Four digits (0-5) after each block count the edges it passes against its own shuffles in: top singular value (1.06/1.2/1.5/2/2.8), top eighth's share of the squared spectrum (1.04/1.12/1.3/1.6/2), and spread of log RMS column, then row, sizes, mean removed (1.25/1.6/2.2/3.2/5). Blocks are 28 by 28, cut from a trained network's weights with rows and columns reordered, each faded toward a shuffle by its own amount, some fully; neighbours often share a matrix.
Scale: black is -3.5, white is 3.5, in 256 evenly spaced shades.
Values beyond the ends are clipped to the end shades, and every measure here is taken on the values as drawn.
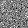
0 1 0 0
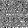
2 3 0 2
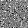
1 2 0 1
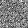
0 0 0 0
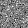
0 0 0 0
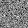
0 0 0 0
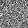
0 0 0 0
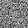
2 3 0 0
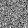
0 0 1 0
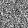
0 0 0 0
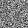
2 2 0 0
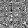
2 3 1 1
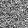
1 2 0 0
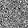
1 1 0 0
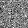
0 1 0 0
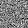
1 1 0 0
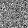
1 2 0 0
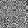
3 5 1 1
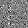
2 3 1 0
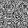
3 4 0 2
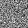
1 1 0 0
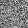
1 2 0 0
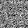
2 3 0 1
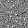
2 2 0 0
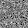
1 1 0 0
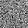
2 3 0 1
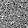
1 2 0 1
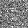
2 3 1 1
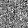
0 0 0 0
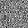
3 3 1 0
